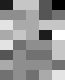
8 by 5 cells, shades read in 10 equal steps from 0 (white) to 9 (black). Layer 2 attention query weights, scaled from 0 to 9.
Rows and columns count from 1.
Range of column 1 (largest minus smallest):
7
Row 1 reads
8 2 2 6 9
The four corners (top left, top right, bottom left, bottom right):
8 9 5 1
